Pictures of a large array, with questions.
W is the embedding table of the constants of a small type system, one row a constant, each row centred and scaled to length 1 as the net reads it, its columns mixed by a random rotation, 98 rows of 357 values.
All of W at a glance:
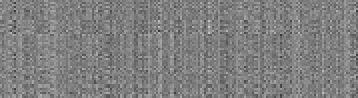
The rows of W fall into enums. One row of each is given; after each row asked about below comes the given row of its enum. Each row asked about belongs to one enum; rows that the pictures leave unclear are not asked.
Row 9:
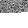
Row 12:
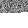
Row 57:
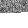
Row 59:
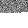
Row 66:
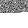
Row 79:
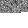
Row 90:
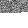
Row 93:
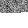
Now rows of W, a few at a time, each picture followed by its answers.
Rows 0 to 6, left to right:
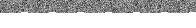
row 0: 9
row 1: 12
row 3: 59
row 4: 57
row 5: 12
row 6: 90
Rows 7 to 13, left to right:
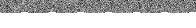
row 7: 93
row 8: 66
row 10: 59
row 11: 59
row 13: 59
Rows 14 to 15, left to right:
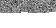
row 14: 79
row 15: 9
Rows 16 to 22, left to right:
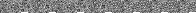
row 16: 9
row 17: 12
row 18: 9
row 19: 12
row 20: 90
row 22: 90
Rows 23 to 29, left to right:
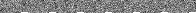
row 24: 59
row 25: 12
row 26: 90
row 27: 90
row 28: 66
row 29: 59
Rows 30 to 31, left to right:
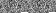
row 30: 12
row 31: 12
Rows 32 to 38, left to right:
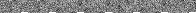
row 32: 90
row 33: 90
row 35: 57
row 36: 93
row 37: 57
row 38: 59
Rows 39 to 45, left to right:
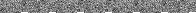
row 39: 57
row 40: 90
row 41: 9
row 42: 9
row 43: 57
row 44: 57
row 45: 90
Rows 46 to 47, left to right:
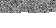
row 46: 79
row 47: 9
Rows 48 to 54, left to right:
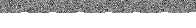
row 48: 12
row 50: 66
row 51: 9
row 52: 90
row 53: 9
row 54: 59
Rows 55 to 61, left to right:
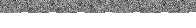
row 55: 59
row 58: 93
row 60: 57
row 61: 90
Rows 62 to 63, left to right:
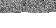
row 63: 59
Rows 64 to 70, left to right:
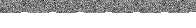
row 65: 59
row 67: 90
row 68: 57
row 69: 57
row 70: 90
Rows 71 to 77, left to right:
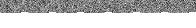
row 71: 93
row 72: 79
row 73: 12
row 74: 66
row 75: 9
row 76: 59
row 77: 59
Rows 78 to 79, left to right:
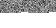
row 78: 9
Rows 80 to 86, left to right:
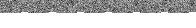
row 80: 90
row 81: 66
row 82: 79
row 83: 66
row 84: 57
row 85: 9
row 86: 57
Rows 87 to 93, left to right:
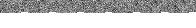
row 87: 9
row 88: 90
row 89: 59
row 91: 57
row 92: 79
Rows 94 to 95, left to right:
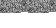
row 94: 57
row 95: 57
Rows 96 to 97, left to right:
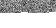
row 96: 57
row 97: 9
